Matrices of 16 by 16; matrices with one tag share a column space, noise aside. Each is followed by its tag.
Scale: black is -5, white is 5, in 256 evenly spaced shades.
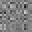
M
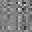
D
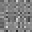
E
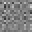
M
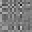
D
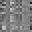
D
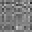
D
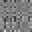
E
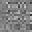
M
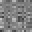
E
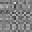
M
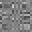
M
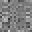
E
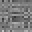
E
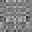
E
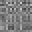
D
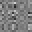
M
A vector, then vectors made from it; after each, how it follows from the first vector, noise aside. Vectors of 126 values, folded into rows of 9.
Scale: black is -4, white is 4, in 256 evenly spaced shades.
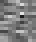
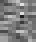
copied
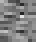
negated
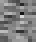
negated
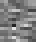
reversed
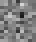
sign-scrambled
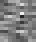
copied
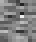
negated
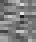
copied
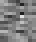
negated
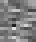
reversed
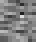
negated
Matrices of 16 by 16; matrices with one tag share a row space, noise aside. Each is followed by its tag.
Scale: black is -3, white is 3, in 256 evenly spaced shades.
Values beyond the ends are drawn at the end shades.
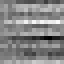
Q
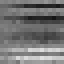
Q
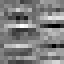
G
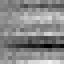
Q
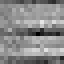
Q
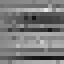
Q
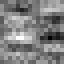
G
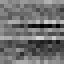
Q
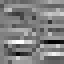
G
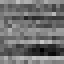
Q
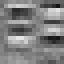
G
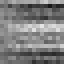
Q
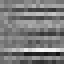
Q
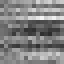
Q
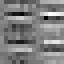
G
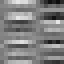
G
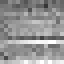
Q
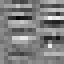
G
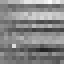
Q
